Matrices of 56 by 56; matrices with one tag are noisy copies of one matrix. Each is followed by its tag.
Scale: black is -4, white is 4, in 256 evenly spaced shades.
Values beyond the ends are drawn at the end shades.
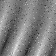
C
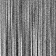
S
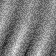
C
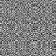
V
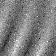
C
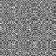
V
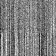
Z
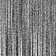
S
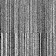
Z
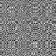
V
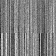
Z
